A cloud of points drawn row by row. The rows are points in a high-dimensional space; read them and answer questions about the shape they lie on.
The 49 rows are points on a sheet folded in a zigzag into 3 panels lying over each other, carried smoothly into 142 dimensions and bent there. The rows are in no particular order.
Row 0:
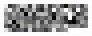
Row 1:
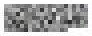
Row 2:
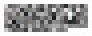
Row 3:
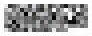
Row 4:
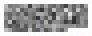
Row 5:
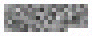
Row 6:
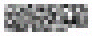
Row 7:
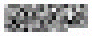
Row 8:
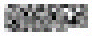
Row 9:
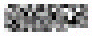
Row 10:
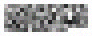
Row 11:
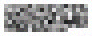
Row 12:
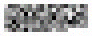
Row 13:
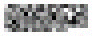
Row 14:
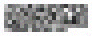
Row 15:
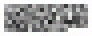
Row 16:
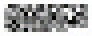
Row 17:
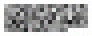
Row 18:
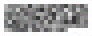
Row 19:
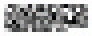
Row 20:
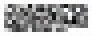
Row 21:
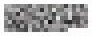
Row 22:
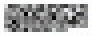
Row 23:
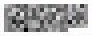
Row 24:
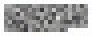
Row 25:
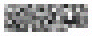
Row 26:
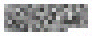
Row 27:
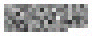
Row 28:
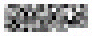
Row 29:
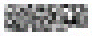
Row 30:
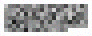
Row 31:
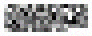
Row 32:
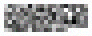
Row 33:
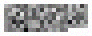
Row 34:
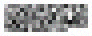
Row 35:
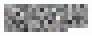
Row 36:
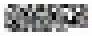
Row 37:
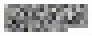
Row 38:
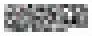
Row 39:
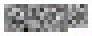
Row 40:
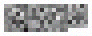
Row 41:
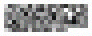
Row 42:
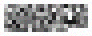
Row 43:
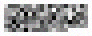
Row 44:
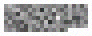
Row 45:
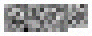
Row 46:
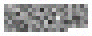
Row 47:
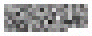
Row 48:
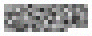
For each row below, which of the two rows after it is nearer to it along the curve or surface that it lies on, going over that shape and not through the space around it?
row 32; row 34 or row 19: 19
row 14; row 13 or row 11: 13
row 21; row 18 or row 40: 40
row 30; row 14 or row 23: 23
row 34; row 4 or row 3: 3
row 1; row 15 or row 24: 15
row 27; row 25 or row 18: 25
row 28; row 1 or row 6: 1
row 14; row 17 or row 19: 19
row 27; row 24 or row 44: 44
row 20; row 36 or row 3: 36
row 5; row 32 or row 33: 32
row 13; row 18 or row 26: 18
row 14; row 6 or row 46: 6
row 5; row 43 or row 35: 35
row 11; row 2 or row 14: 2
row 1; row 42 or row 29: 42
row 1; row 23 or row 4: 23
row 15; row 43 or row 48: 43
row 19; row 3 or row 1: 3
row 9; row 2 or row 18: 2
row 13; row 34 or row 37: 37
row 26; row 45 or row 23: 45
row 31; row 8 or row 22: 8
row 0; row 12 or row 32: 12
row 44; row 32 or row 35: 35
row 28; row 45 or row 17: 17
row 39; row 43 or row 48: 43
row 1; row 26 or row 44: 44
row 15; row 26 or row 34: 34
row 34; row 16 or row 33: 33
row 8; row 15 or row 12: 12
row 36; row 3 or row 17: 3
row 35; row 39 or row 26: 39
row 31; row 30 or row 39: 30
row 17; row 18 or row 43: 43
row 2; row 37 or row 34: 37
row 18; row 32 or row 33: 32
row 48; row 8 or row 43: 8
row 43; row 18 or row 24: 24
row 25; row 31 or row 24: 24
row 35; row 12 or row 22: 12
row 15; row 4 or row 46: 46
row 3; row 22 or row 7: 22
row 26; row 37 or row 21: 37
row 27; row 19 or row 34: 34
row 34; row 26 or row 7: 7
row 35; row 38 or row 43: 43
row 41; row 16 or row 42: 16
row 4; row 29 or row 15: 29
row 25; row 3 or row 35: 35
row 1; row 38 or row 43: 43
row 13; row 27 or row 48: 48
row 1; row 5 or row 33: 33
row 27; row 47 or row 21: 47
